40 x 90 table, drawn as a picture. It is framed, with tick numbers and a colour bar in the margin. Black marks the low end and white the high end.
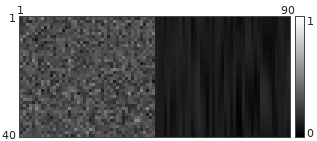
It is made of 1 by 2 panels. Panel 1,1: low, fine-grained. Panel 1,2: very low, streaked downward, faint in contrast.
